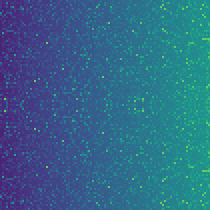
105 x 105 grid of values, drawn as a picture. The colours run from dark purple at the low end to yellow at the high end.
Fine speckle covers the field. No regular stripes run through it. The field climbs toward the right. No row or column stands out. It is mirror symmetric from top to bottom.
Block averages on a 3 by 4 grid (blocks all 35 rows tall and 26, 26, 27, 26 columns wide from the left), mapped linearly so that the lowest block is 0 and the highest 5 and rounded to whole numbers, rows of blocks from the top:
0 2 3 5 | 0 2 3 5 | 0 2 3 5
